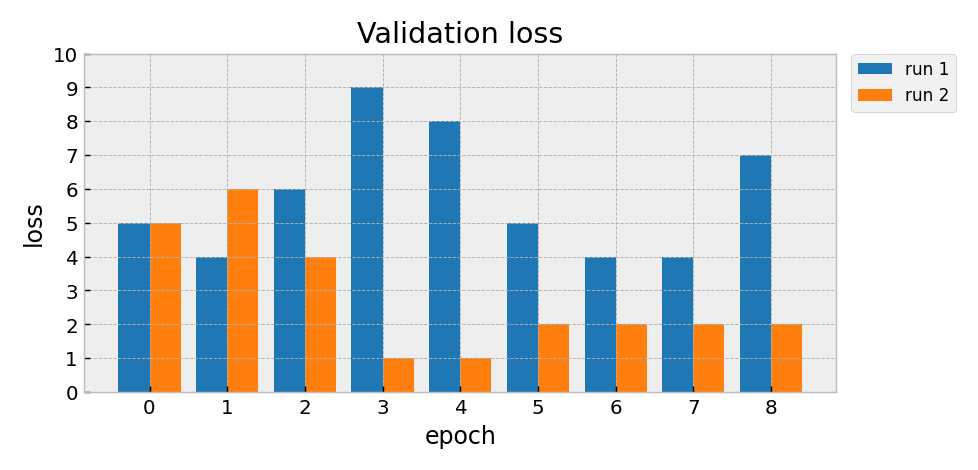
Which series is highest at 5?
run 1
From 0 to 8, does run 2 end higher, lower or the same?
lower
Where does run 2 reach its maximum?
1
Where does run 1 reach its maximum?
3
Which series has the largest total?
run 1
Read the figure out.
Title: Validation loss
x-axis: epoch, ticks 0 1 2 3 4 5 6 7 8
y-axis: loss, ticks 0 1 2 3 4 5 6 7 8 9 10
Legend: run 1, run 2
Values:
run 1: 5 4 6 9 8 5 4 4 7
run 2: 5 6 4 1 1 2 2 2 2
